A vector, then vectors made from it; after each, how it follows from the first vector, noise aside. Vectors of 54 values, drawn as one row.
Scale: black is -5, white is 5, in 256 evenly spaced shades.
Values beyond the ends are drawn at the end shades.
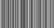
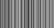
sign-scrambled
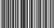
scaled up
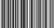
scaled up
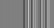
partly zeroed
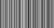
negated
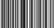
scaled up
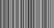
sign-scrambled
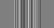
partly zeroed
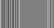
partly zeroed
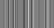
partly zeroed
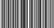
scaled up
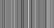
partly zeroed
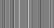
partly zeroed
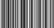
scaled up
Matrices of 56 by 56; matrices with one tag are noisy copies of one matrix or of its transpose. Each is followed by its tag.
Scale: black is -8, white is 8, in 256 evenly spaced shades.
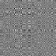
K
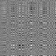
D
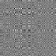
K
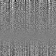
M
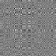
K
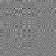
K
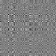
K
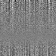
M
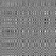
D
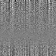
M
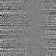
M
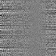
M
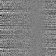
M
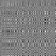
D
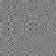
K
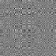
K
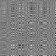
D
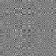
K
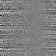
M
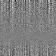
M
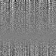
M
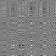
D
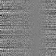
M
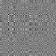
K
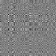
K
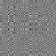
K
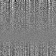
M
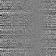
M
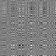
D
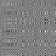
D
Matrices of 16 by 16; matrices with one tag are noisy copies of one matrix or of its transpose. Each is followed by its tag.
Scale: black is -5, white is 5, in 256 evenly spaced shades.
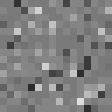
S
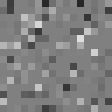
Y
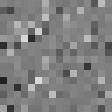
Y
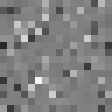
Y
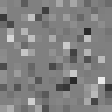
S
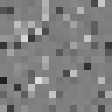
Y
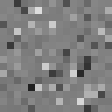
S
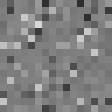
Y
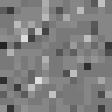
Y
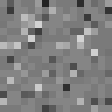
Y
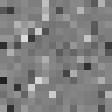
Y
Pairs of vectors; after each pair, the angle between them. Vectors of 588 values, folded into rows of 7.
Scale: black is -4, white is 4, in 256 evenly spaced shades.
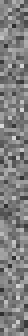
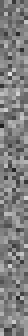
partly opposed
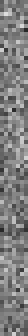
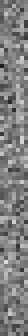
partly aligned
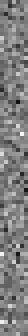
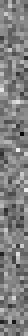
nearly opposite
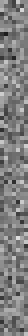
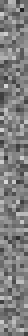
nearly opposite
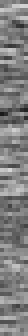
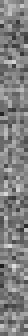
partly aligned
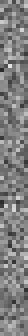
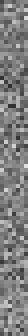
orthogonal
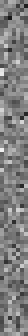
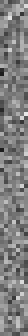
nearly opposite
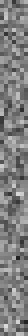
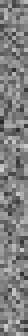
nearly parallel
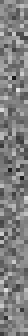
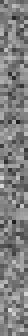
partly aligned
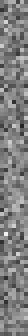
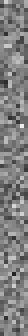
orthogonal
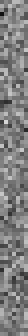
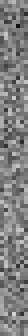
orthogonal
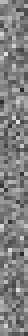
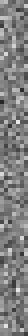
nearly parallel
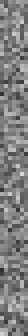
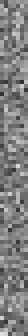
nearly parallel
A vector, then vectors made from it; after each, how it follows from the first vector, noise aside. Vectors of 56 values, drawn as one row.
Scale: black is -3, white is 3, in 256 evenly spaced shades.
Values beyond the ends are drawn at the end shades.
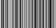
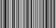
wrapped around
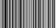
reversed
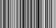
wrapped around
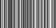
negated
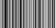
reversed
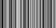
wrapped around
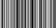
wrapped around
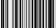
scaled up
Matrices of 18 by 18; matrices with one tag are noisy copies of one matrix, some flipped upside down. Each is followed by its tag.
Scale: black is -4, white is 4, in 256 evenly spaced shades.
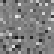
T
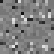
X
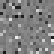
T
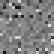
T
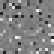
T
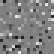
T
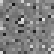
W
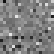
T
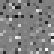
T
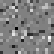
X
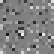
W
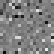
T
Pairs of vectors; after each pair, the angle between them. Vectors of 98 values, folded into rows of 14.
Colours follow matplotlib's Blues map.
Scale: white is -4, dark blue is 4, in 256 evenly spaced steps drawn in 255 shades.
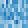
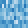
nearly opposite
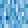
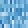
partly aligned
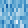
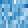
orthogonal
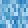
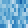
nearly parallel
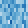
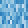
nearly opposite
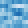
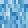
orthogonal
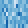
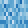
partly aligned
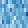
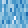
nearly parallel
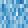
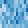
partly opposed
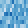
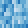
partly opposed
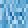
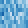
partly opposed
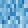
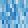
partly aligned
